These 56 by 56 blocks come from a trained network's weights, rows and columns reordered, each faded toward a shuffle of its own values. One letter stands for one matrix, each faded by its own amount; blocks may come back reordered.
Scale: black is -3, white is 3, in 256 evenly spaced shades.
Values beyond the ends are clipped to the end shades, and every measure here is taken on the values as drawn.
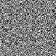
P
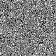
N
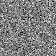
N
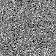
N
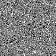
N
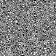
N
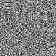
P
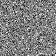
N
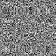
P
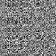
P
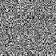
P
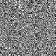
P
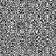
P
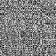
P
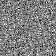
N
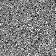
N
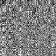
P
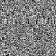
P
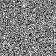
N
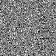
N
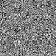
P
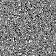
N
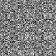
P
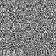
P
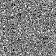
N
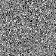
N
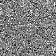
N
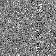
N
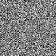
P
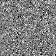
N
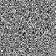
P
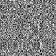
P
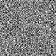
P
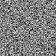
P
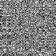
P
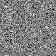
P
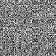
P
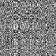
P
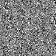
N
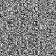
P
